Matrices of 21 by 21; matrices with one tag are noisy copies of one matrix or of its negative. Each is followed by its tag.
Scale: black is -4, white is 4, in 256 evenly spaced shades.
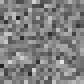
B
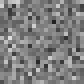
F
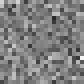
F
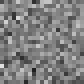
B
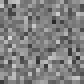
F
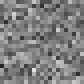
B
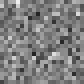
F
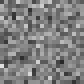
B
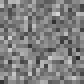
F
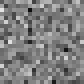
B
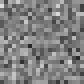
F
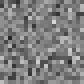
F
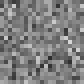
F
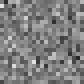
F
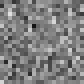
F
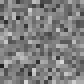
B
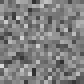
B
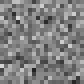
B
